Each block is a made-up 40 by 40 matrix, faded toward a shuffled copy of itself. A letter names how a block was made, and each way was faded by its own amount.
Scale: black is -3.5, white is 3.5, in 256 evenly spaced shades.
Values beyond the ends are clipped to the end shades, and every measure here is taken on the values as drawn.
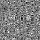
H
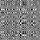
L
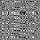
L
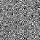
H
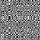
L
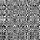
L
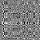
L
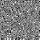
H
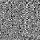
H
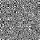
H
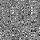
H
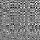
L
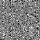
H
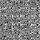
H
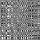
L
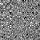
H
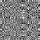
L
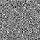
H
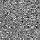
H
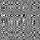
L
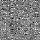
H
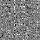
H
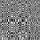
L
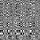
L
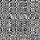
L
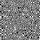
H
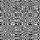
L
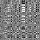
L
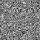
H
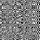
L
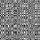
L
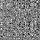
H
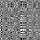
L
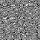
H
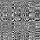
L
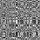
L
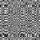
L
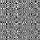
L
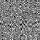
H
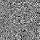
H
